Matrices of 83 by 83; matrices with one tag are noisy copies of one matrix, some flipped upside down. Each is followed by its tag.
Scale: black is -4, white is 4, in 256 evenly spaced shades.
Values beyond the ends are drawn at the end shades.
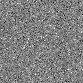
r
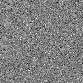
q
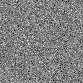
r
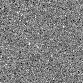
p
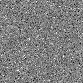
p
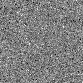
p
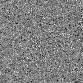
q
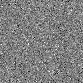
r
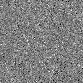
r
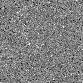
p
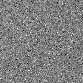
q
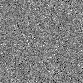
r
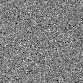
q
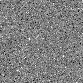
p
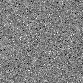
q
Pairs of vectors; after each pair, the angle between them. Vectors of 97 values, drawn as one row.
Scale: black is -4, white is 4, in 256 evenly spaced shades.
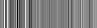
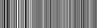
nearly opposite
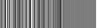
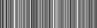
partly opposed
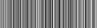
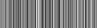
nearly parallel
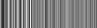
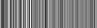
nearly parallel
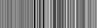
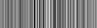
nearly parallel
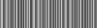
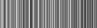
partly aligned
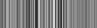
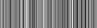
orthogonal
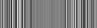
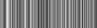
partly opposed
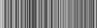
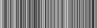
partly aligned
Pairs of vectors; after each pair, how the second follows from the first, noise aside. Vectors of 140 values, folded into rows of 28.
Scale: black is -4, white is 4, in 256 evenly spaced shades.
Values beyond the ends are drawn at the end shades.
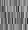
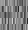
sign-scrambled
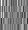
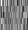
sign-scrambled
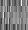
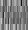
negated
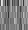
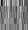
negated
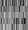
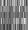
negated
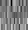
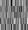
sign-scrambled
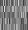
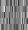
sign-scrambled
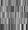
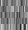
negated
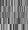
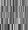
negated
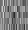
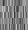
sign-scrambled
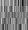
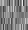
sign-scrambled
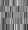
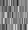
sign-scrambled
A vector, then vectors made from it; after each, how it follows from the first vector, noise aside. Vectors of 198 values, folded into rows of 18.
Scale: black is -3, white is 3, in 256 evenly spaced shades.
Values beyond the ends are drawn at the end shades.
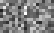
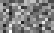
wrapped around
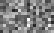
reversed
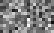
reversed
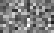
reversed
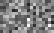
reversed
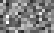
wrapped around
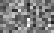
reversed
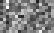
wrapped around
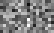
reversed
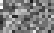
wrapped around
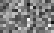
reversed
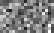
wrapped around
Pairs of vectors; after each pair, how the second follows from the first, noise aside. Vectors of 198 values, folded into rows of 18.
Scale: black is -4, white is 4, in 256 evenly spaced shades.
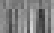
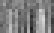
negated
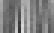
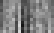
negated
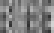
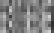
negated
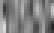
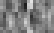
wrapped around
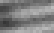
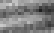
reversed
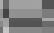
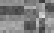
wrapped around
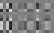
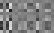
negated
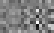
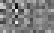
reversed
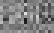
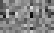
wrapped around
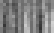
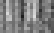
wrapped around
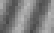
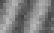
negated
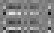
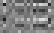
reversed
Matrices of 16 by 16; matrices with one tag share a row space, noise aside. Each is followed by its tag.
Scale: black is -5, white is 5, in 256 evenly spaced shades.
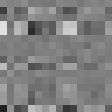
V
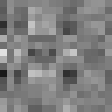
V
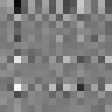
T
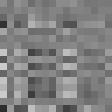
V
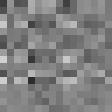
V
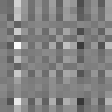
T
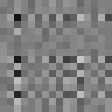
T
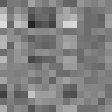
V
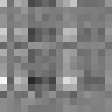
V
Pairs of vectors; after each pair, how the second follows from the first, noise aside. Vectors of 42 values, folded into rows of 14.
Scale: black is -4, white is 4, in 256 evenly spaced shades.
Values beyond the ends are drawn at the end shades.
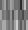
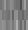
shrunk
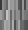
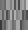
shuffled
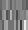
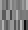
negated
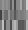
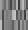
shuffled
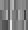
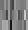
negated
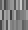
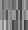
shuffled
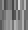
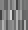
shuffled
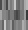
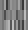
shuffled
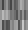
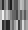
scaled up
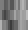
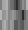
reversed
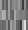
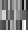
scaled up
